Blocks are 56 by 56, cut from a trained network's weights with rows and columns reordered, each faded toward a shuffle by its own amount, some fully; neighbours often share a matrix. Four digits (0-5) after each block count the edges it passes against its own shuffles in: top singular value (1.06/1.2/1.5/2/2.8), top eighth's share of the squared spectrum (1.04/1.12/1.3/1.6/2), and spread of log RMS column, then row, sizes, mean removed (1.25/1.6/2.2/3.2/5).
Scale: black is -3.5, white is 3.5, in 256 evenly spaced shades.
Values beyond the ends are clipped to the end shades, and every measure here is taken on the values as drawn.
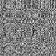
4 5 2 3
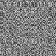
4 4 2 2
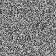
2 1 0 0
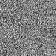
3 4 0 0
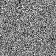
0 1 0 0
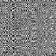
4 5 3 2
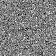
1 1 0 0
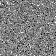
0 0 0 0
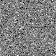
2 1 0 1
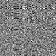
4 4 0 2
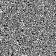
0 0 0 0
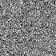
1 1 0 1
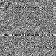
4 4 0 2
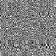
4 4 2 2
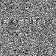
3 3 0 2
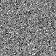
1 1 0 0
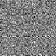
4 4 1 2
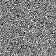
2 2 0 0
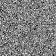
1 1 0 0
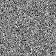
0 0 0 0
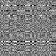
4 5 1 3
